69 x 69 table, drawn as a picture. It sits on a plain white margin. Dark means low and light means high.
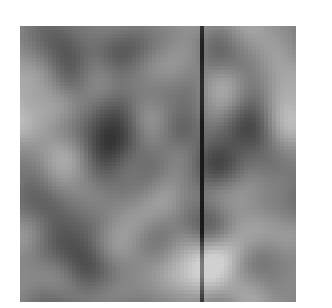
Average level on the scale: 50%. Ninth with the highest average: bottom right. Odd lines: column 46. Mirror symmetry: none.
